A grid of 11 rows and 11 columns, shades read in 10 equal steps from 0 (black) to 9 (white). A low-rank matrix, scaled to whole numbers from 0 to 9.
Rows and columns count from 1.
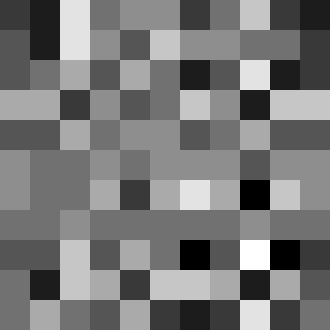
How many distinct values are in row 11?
6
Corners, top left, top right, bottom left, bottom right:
2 1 4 4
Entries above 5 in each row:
2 2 3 5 2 0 5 0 3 6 3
